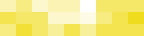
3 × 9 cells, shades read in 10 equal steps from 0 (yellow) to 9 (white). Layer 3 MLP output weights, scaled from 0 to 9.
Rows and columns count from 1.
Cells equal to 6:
3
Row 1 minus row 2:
4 1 4 -1 -1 1 -1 1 3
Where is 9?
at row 1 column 6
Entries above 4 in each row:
5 3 2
